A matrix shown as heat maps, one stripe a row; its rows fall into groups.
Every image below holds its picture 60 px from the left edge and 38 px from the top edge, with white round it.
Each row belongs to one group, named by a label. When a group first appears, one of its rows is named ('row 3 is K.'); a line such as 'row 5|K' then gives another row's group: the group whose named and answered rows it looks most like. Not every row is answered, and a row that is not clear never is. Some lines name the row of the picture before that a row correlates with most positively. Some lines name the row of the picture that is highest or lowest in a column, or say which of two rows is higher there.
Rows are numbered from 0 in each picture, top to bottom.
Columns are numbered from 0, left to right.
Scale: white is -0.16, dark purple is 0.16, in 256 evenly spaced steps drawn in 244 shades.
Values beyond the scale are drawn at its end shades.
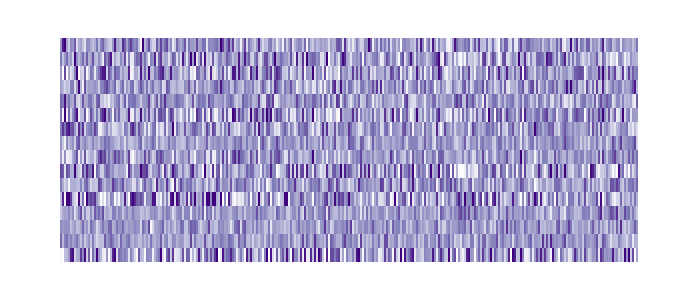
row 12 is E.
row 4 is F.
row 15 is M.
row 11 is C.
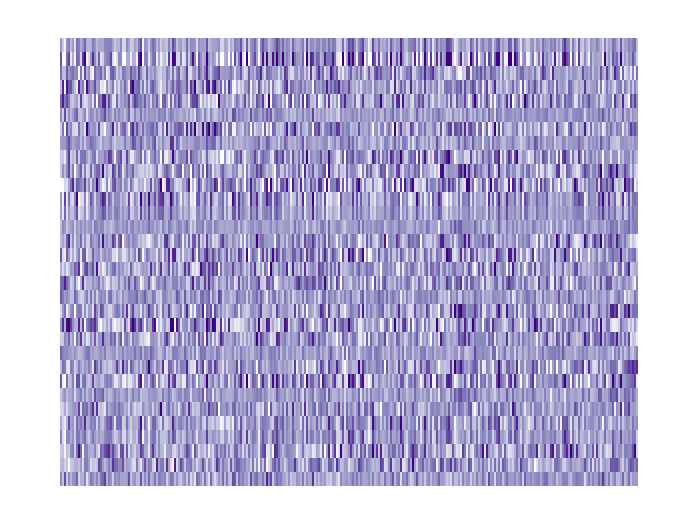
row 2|M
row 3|C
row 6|C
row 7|C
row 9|E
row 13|E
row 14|E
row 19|E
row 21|E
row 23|E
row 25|E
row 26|M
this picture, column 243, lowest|23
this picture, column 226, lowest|4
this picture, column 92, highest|4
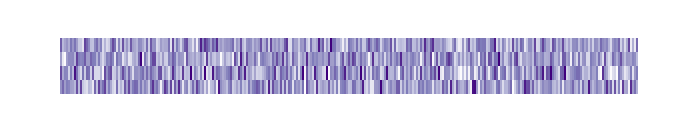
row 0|M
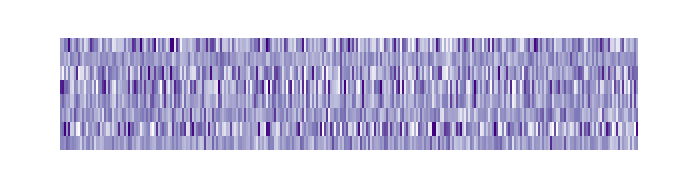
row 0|C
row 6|F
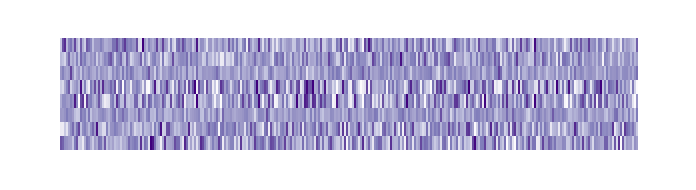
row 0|F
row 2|E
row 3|E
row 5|M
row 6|M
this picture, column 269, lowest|6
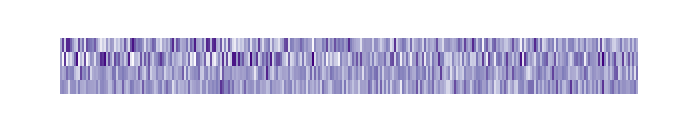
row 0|C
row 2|M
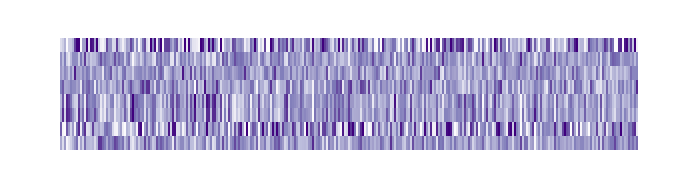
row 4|C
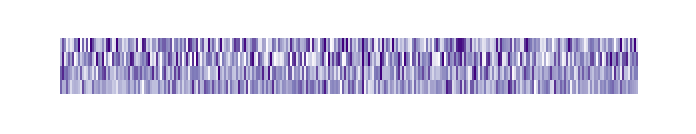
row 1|E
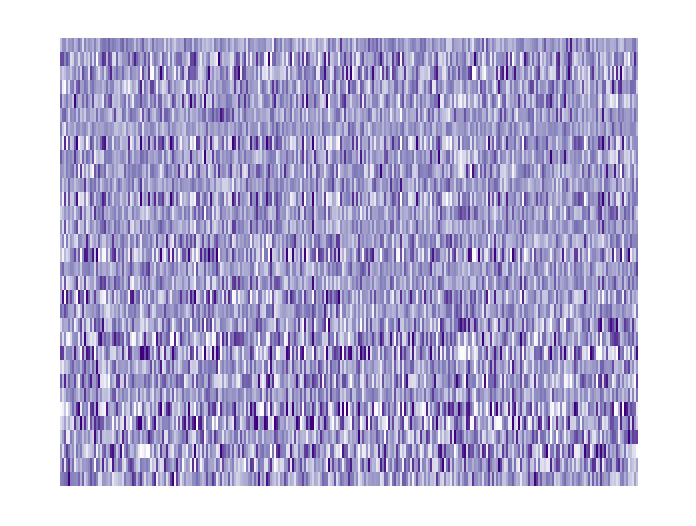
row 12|E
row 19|F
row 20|E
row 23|M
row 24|F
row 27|E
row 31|C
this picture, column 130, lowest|3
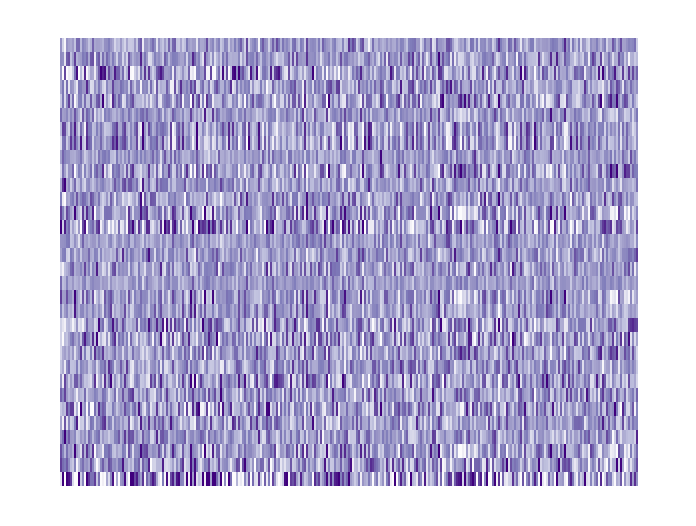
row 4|E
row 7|F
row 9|E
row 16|M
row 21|M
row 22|E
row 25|F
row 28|F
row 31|C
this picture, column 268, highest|24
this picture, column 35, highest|31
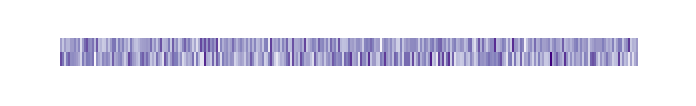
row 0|M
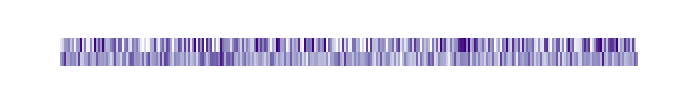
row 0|E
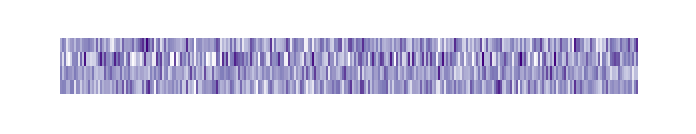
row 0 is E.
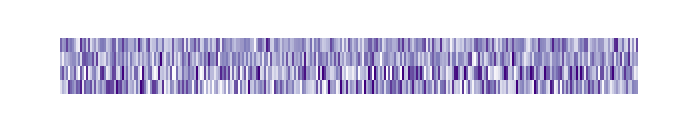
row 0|M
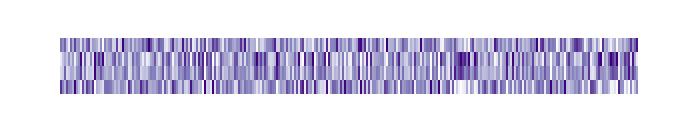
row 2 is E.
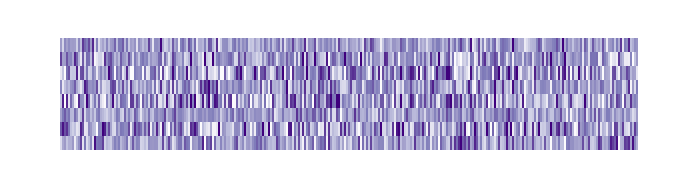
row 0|M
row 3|M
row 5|F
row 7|E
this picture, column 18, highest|3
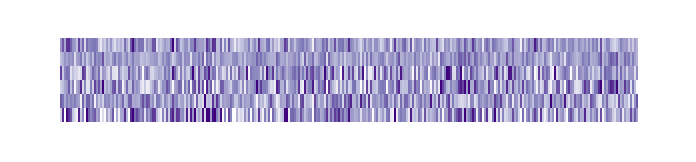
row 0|C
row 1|E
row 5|C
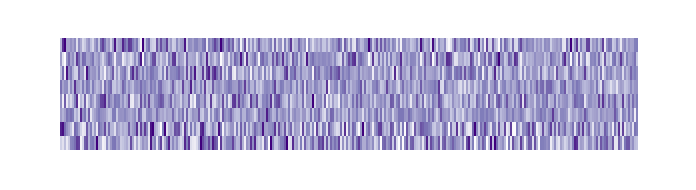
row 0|F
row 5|M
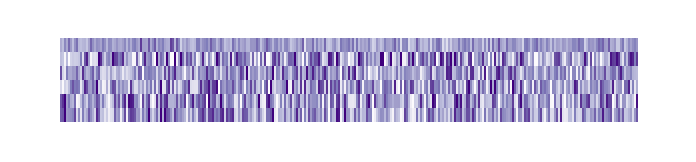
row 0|C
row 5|F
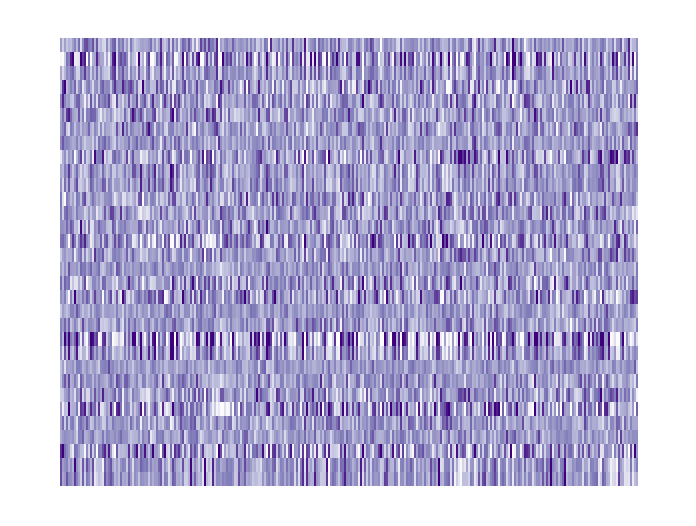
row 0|M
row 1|M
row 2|M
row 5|C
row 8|E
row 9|C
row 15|E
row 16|F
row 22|C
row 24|F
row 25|E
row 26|F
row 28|M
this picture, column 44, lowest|14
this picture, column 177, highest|8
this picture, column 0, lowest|1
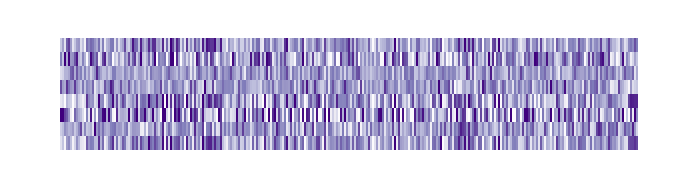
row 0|C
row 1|C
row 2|M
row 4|C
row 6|E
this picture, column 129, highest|4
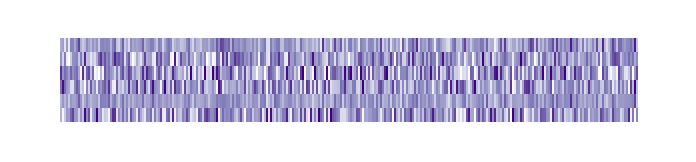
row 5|M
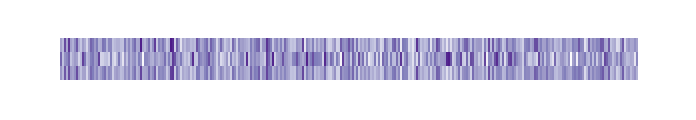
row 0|C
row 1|F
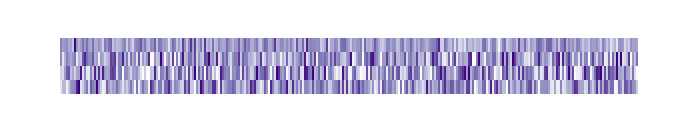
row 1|M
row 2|E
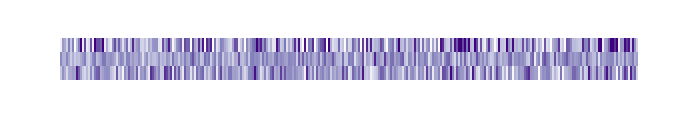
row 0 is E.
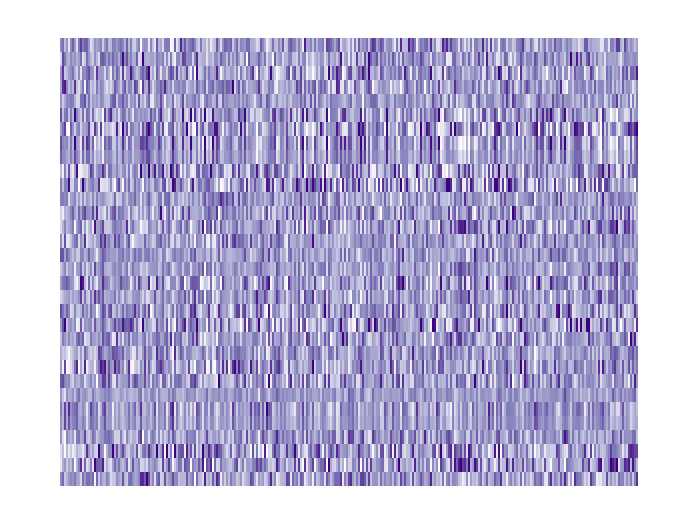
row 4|M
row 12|M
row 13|E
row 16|E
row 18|E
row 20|F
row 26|C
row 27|C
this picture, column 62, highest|20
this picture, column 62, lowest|17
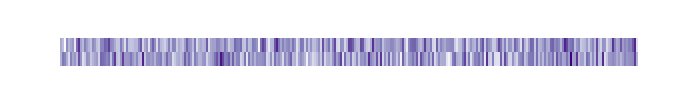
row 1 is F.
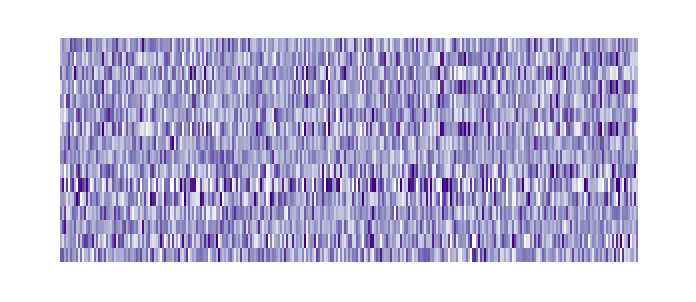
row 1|E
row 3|E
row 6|E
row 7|C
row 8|F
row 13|F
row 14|M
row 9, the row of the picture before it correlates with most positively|0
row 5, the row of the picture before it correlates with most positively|0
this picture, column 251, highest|14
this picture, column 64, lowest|15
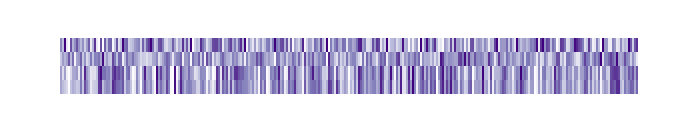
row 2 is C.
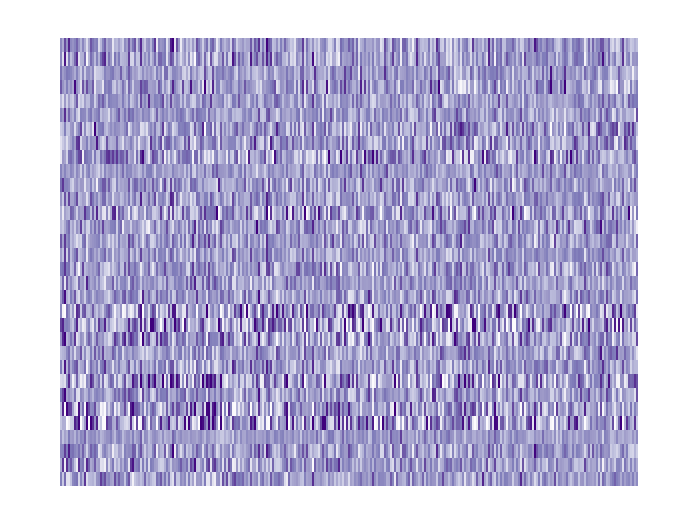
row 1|C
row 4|C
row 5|F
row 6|E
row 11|C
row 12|M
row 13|E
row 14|F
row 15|C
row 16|F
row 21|F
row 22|E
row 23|C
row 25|F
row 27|M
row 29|C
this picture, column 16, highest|27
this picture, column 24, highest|8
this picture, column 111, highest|19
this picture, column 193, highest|19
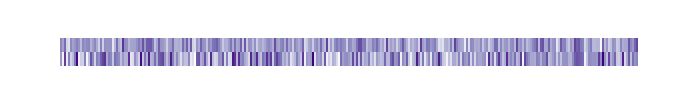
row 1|C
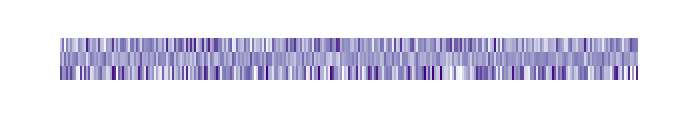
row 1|C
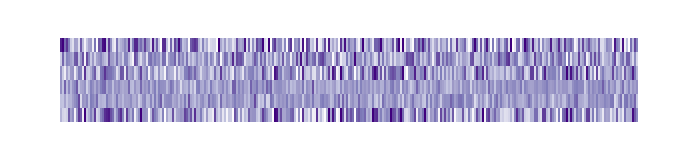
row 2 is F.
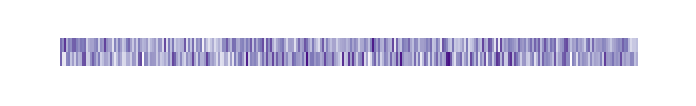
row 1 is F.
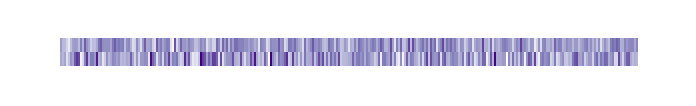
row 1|M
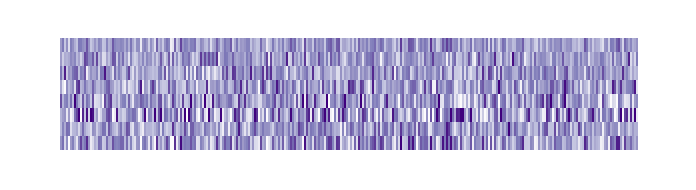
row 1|M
